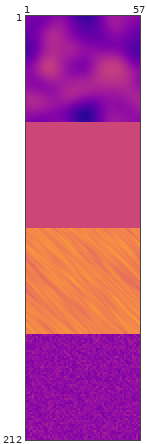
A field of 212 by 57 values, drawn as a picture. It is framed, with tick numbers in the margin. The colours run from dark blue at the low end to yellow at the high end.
It is made of 4 by 1 panels. Panel 1,1: low, smooth. Panel 2,1: middling, flat. Panel 3,1: high, slanting down to the right, faint in contrast. Panel 4,1: low, fine-grained, faint in contrast.
